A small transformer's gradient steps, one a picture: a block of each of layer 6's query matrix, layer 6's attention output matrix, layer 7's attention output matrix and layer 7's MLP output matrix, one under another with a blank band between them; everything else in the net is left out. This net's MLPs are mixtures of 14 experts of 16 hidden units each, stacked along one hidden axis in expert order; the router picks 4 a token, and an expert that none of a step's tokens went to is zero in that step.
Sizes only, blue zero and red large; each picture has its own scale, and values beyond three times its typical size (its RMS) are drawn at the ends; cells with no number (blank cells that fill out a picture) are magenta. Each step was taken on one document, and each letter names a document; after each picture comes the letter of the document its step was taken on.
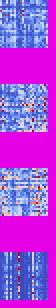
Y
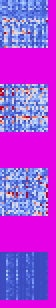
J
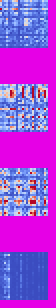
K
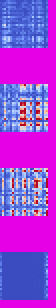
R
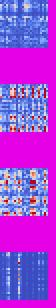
K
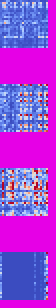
R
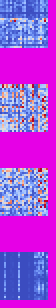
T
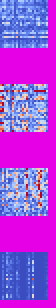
J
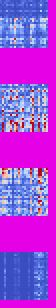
T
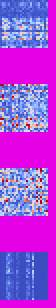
J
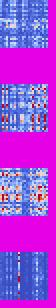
Y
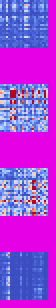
K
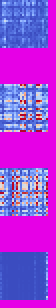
R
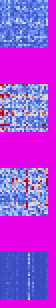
J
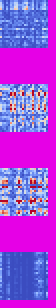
K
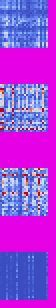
J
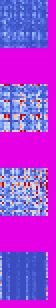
R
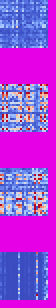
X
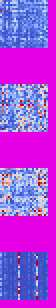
Y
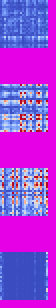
R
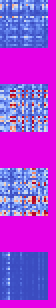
K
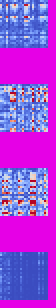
K
